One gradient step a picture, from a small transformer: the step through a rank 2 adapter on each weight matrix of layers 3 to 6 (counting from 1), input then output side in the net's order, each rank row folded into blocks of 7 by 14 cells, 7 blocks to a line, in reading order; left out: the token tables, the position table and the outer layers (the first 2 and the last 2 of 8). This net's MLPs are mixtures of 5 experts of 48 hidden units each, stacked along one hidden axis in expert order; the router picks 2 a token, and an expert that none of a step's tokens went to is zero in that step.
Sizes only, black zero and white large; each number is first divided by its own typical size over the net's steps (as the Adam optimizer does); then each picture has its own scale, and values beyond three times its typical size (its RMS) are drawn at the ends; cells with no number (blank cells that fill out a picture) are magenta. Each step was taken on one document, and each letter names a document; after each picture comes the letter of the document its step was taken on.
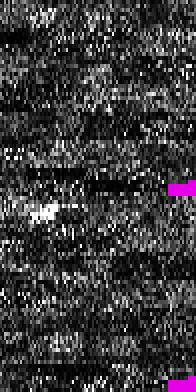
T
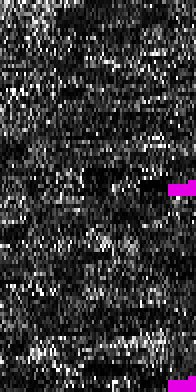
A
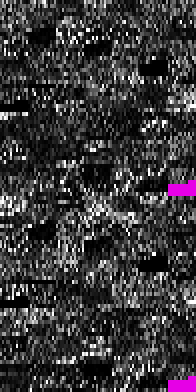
T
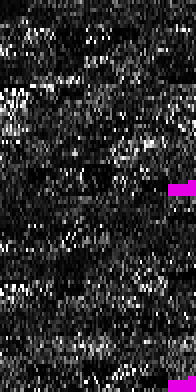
A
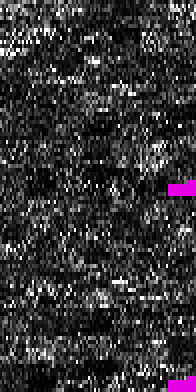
A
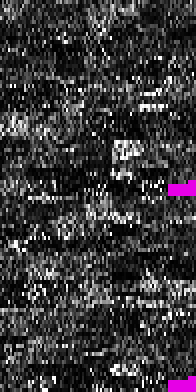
T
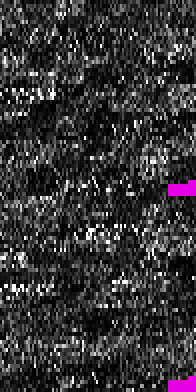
A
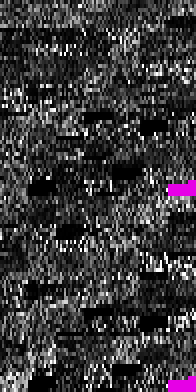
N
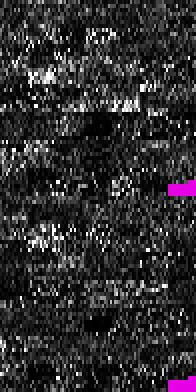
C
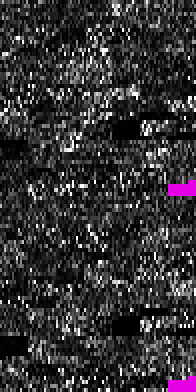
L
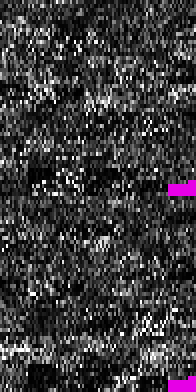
C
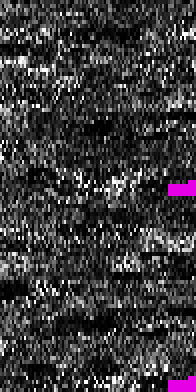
C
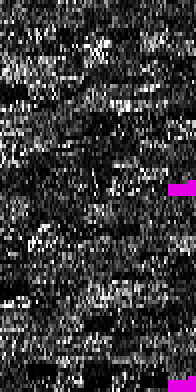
C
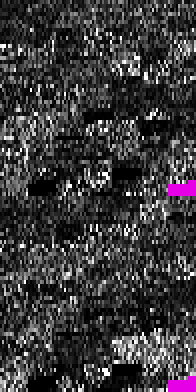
N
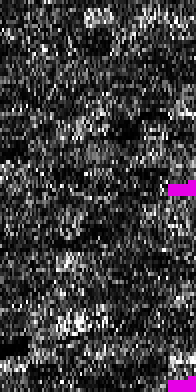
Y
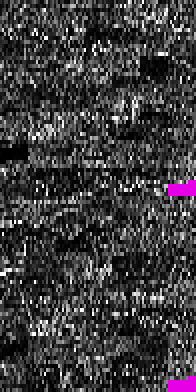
Y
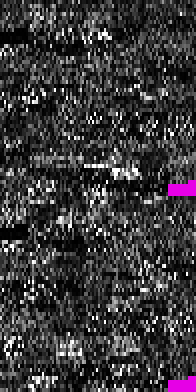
T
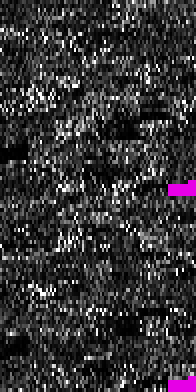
L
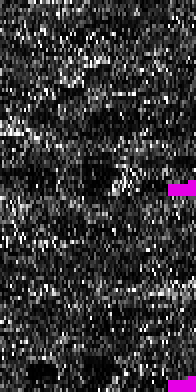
C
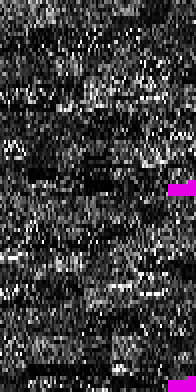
T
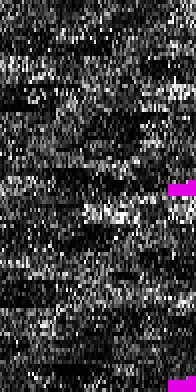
T
